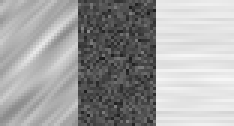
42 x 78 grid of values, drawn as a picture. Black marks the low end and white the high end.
The table splits into one row of 3 panels. Panel 1,1: high, slanting up to the right. Panel 1,2: low, fine-grained. Panel 1,3: very high, streaked across, faint in contrast.
